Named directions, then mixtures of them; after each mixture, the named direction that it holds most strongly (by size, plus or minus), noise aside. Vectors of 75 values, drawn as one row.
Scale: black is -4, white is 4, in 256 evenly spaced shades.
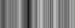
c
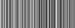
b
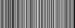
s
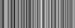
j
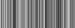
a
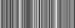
b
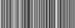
b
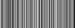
s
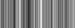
c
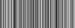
b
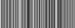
b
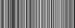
s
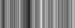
c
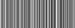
b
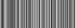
j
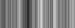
c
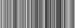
a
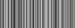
j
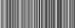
b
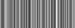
j
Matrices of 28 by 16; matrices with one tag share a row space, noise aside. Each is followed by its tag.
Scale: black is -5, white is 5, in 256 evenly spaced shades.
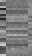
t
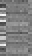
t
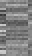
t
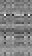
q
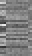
t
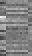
t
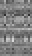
q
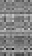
q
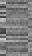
t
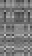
q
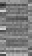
t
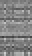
q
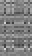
q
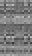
q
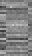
t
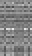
q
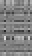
q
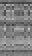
q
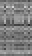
q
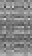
q
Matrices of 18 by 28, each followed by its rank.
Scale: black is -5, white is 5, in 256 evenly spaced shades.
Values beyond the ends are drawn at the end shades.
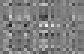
two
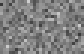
full rank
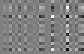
one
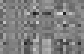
three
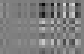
one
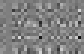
three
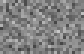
full rank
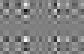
one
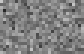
full rank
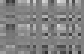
two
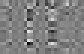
two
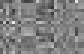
three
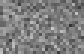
full rank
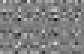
three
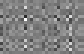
two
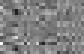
three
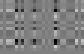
one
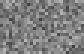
full rank
